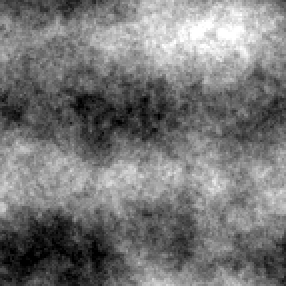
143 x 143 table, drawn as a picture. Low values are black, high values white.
Stripes: horizontal, repeating 2 times. Histogram: bell-shaped. Lone odd cells: none. Ninth with the lowest average: bottom left. Ninth with the highest average: top right.
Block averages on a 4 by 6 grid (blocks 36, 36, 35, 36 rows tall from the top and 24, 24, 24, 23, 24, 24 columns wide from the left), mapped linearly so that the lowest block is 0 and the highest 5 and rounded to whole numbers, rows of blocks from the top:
223554 / 111121 / 333333 / 001222
